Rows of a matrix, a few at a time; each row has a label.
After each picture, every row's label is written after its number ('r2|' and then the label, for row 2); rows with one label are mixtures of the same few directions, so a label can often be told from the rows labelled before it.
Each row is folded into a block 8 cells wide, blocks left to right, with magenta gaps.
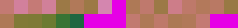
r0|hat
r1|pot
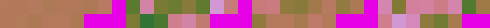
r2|pot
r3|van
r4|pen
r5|van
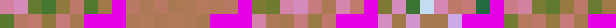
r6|pen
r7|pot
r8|pen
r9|pot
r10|pen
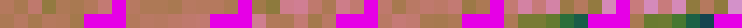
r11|pot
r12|hat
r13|pen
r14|van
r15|hat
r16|hat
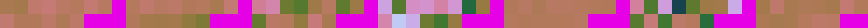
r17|pen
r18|hat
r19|pen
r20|van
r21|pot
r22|pot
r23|van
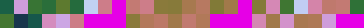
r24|van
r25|pen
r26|pot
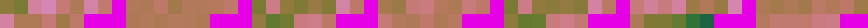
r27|pen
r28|pot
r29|van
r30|pen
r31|van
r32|hat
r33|hat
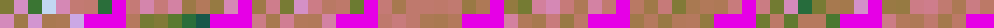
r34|pot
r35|hat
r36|pot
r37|van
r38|pen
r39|pot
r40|pot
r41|pen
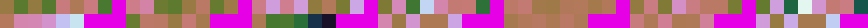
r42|hat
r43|pen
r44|hat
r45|pot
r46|pen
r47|pot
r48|pot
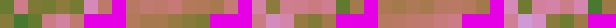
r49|van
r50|hat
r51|van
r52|hat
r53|van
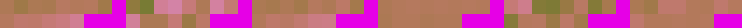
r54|hat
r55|pen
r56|hat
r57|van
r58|pen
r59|pen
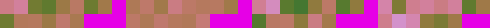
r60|pen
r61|pot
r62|pen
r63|van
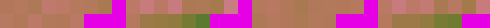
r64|pot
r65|hat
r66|pen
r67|hat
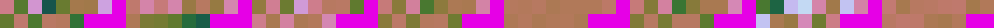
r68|pot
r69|hat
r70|pot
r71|pot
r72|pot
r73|pot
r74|pen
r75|van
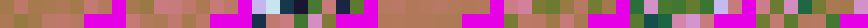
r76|van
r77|pen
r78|pen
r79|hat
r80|pen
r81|van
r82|pot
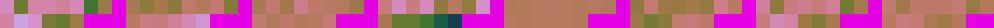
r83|van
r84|hat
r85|pot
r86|hat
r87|pen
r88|van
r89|van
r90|van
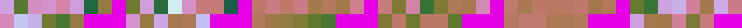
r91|van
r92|pot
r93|hat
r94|pot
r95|van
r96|pen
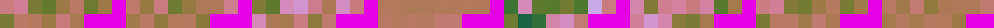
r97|pen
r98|pot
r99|pen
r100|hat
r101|van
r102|van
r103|pen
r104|pot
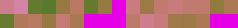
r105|pen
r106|van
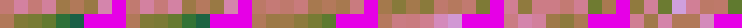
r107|hat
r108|hat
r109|hat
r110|hat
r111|van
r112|pot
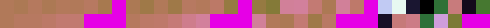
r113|hat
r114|hat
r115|pen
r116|pen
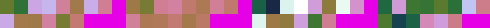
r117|pen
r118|pen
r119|pen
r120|van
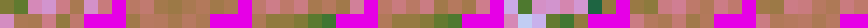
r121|pen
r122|pen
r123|hat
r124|hat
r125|van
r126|pen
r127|pen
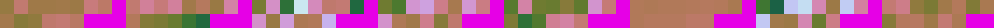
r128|van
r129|hat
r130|pot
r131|pen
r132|van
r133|hat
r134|pen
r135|pen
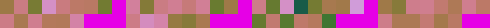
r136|pot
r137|van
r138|pot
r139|pen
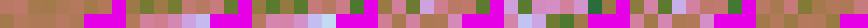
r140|pen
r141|hat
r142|hat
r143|pot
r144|van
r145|pot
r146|pot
